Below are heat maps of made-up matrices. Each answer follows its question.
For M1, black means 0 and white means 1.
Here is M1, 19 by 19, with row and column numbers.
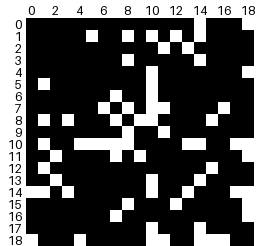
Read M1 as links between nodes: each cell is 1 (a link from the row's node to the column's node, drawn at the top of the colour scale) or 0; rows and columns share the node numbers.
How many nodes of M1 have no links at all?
0
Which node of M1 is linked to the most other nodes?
node 10
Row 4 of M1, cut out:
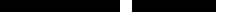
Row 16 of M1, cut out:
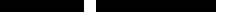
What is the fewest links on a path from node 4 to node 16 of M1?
2
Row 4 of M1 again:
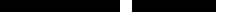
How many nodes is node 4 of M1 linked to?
2
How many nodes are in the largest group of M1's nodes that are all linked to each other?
3
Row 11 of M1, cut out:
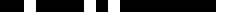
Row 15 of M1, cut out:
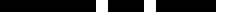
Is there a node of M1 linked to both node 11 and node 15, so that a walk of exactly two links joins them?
yes
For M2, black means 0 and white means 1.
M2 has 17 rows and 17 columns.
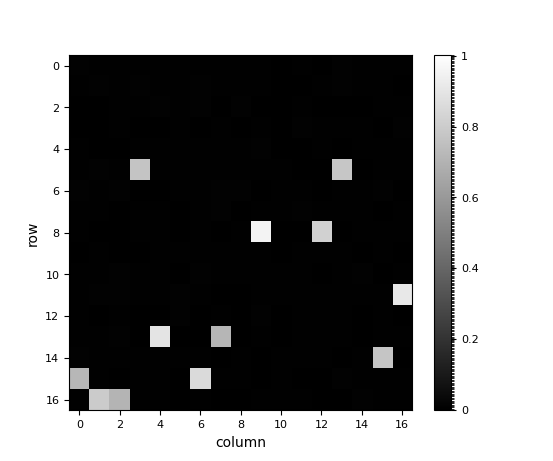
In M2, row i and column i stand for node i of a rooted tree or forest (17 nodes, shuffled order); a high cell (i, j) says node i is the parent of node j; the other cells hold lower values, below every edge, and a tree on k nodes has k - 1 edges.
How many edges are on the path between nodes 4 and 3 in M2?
3
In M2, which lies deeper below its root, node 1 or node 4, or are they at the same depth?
the same depth
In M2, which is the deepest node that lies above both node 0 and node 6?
15
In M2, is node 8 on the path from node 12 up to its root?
yes
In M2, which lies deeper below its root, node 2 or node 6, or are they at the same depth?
the same depth
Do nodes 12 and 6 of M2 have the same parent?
no
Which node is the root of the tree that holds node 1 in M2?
11
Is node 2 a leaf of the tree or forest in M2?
yes
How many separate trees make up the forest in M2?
5
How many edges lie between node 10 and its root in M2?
0
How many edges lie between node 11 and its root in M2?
0
